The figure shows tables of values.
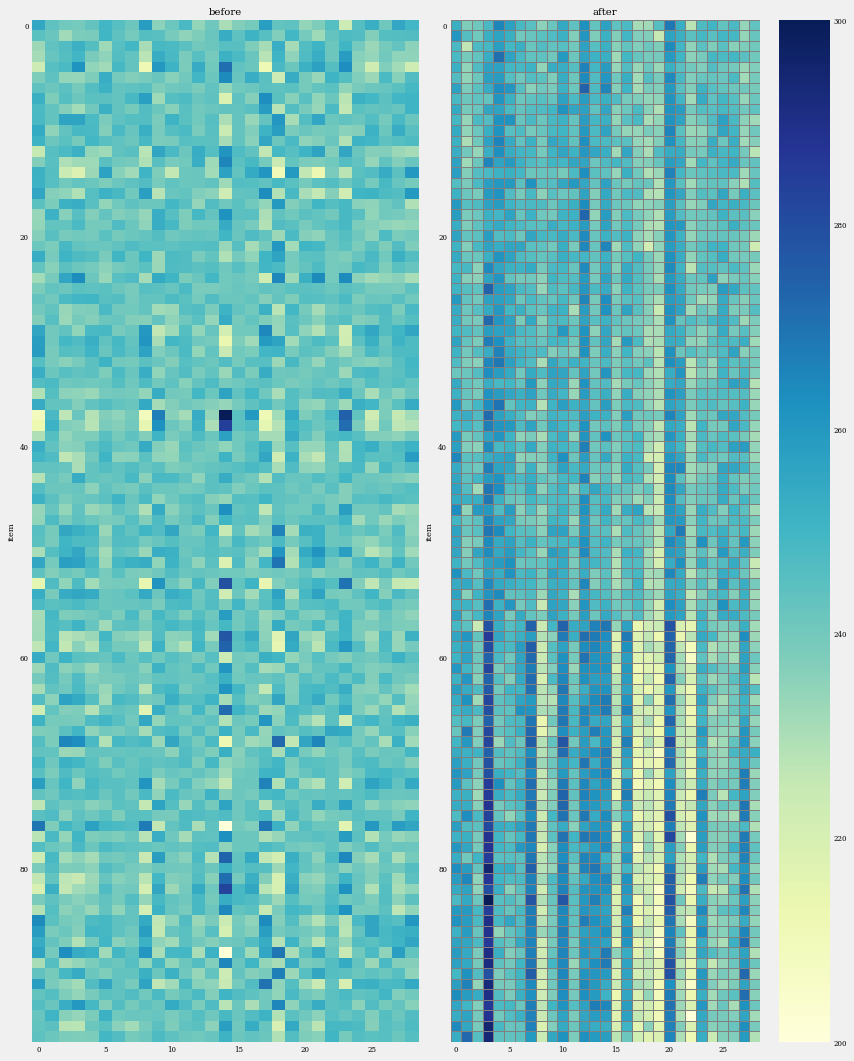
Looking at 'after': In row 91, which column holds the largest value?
3
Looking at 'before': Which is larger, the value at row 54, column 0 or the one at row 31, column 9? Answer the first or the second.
the first
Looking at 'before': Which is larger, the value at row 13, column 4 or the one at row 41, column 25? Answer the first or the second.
the second
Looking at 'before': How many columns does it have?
29
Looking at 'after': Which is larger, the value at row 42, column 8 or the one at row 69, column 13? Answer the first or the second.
the second
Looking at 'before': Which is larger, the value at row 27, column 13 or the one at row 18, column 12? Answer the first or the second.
the second
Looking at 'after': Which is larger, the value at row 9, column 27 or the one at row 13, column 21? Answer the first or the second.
the second
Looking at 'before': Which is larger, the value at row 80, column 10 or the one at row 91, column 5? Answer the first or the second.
the second
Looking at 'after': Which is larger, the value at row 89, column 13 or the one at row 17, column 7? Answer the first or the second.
the first
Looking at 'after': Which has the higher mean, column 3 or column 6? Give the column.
3
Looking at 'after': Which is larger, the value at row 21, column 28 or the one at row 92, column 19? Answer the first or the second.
the first
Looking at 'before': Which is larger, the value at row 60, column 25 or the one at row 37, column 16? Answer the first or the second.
the second
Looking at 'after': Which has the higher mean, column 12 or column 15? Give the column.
12
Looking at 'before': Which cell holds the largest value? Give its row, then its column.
37, 14
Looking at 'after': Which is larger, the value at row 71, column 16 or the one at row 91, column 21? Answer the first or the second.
the first
